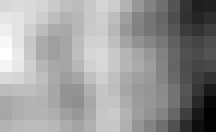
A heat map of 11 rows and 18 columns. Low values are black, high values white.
There are no lone odd cells. The bottom left is the calmest part. The bottom right is the roughest part. Values rise toward the left.
